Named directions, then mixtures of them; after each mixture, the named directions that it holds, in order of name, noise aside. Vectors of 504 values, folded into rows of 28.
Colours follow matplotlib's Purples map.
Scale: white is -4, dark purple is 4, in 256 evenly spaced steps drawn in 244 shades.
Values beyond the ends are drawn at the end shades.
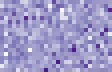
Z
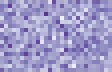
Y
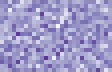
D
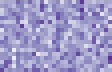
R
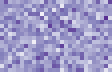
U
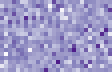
Z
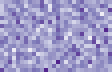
R, Z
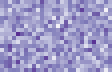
D, R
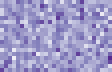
R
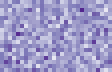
D, R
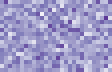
U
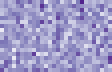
R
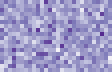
R, U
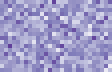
U, Y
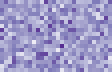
R, U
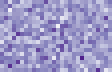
D, U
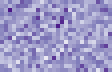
D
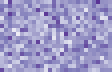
D, Y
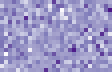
Z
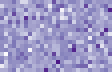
Z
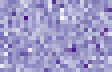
Y, Z
